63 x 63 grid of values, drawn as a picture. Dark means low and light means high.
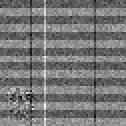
Columns 16, 23 and 48 stand out from the rest. There is no overall slope. The bottom left is the roughest part. Stripes running across repeat 8 times from top to bottom. An odd patch, rougher than its surroundings, sits in the bottom left.
